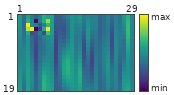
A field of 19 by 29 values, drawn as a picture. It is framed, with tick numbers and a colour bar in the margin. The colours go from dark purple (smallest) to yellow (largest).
Odd patch: rougher, in the top left. Roughest part: top left. Grain: streaks running down. Slope: none.
